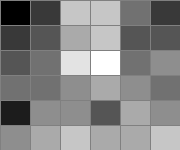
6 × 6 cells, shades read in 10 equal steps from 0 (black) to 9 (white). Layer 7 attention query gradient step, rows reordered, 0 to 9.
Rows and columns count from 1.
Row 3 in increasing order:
3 4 4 5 8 9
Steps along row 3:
up up up down up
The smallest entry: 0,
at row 1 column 1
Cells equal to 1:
1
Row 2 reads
2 3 6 7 3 3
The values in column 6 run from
2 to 7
